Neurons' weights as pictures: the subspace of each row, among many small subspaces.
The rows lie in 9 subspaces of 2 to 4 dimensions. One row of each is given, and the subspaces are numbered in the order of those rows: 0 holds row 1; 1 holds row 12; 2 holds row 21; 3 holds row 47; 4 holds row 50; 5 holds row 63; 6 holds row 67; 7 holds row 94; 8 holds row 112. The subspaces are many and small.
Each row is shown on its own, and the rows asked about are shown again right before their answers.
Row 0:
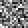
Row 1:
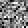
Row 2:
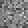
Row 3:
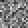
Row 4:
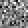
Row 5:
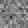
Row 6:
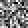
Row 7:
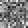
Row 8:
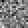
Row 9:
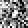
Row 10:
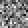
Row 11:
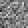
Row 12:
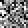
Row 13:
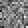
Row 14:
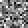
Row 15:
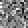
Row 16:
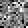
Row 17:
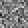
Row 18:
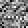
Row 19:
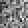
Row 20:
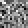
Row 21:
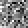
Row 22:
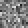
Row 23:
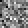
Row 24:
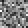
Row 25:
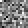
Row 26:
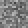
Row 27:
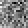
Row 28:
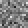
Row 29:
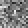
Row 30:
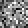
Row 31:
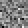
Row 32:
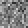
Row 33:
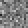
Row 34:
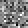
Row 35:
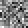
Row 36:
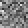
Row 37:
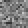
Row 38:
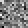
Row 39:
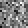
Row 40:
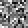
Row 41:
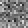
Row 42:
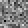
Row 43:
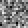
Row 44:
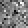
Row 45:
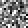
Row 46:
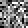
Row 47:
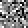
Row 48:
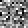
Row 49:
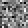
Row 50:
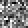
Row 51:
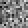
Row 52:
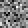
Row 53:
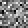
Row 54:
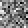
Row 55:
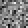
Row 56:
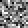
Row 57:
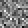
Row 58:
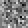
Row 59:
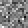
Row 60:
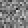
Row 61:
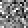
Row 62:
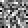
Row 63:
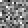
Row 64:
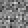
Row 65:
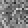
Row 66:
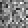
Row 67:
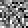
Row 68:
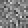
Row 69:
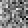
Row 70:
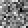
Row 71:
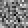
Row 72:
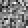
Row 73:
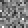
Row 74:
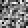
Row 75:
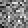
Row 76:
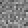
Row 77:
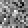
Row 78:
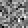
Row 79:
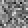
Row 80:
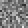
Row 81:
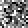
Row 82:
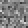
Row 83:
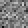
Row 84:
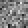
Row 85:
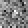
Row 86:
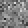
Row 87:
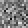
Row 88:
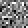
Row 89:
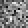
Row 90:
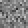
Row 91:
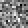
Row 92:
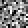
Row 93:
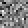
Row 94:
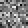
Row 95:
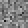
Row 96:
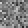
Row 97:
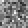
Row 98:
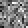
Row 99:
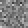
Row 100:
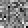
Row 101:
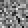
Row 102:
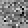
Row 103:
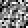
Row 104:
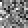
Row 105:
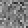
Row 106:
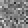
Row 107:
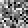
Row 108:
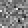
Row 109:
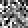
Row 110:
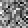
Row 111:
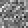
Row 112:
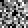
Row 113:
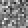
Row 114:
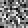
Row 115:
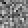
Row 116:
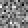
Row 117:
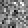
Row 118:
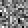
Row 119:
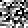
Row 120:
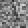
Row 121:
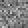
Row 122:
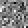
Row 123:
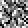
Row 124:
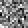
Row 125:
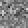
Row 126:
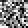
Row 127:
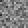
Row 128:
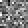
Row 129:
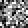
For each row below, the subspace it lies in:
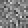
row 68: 7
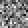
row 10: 4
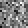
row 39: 8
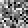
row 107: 5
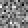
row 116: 0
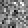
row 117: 8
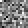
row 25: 5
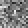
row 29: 2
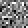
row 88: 0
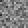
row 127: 5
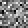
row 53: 1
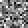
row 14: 5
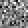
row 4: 0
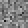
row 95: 5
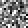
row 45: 0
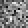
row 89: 2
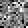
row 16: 7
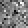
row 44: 8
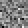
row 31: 2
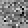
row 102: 5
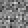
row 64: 4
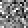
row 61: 3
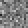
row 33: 1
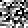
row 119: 5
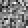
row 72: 4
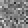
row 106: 5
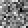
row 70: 7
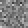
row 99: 8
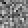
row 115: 1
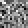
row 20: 1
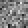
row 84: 0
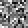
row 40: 2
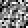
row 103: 4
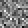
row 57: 3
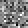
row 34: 5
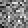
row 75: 2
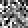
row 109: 4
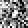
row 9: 8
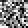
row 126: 8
